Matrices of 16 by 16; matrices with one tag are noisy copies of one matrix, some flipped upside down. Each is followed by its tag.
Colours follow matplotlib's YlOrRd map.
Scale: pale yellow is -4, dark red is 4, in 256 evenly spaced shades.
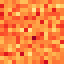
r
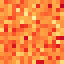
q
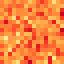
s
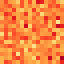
q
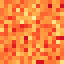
q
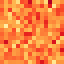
s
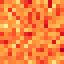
s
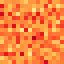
r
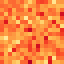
s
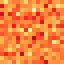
r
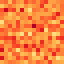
r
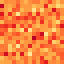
r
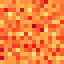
r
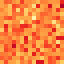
q
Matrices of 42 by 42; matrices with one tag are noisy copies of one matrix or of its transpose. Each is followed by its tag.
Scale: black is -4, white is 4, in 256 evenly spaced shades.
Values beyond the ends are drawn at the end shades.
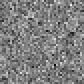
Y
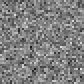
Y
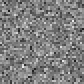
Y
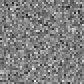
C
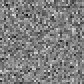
C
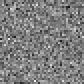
C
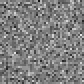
C
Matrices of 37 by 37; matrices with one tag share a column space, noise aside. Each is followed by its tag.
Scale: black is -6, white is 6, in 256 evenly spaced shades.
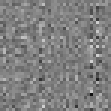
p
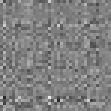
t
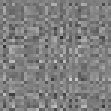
p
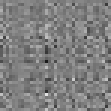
p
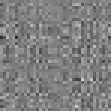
p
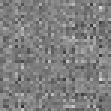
p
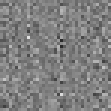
p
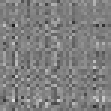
t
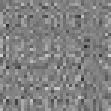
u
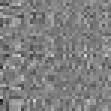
u
